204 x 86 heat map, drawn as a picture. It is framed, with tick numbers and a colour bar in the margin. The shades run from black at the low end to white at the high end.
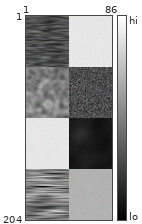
The table splits into 4 rows of 2 panels. Panel 1,1: low, streaked across. Panel 1,2: very high, flat. Panel 2,1: middling, blotchy. Panel 2,2: low, fine-grained. Panel 3,1: very high, flat. Panel 3,2: very low, smooth, faint in contrast. Panel 4,1: middling, streaked across, strong in contrast. Panel 4,2: high, flat.
